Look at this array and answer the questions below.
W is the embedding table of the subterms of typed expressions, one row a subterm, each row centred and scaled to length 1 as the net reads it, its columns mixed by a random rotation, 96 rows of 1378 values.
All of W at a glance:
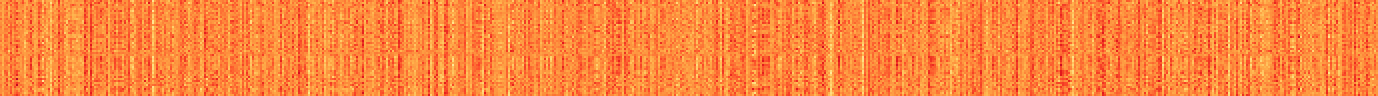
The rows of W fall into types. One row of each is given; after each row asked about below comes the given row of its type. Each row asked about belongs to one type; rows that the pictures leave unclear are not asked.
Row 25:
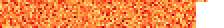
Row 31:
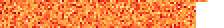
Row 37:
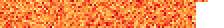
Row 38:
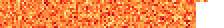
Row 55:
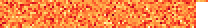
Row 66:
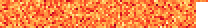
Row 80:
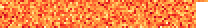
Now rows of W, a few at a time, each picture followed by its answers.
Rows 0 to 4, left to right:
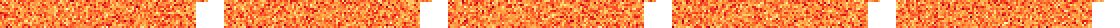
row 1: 66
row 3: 25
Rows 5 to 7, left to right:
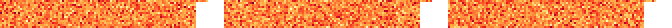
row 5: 31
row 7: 25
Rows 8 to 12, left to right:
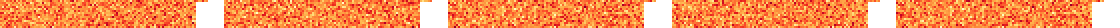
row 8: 37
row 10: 80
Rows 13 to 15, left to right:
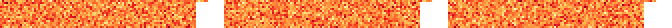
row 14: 37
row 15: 80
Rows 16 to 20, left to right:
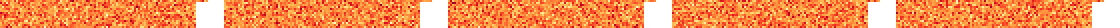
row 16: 80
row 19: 37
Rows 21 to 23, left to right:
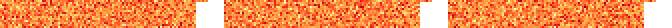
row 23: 80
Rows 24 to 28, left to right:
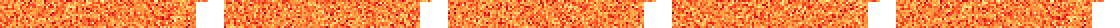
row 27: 31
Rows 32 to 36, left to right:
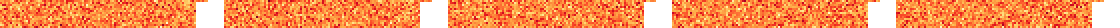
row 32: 66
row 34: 37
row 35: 80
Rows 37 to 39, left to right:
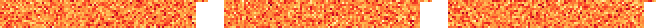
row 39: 31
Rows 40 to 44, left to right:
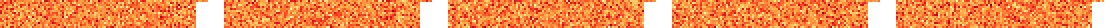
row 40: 31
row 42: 66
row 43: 80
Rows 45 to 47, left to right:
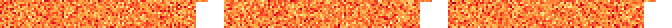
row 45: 31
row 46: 66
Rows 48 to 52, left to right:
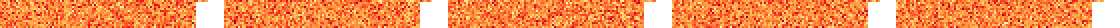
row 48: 37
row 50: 38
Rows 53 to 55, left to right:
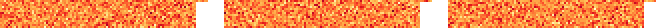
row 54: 31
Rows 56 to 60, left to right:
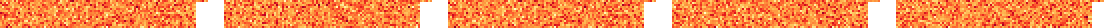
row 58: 80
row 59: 80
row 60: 37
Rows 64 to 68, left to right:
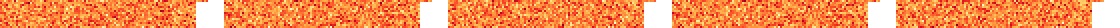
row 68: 66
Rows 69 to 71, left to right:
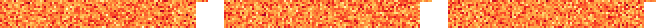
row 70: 80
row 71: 31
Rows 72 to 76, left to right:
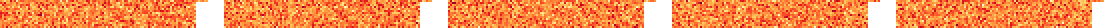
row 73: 37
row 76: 66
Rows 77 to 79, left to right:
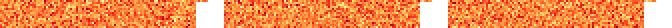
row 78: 25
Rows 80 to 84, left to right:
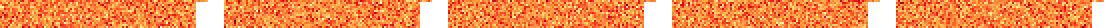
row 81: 25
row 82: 31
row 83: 55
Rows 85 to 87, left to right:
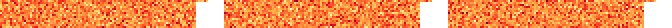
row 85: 25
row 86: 80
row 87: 31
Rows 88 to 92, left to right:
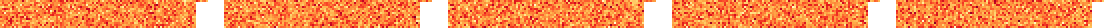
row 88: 37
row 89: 37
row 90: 66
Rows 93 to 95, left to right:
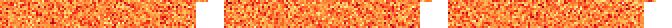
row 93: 55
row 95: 31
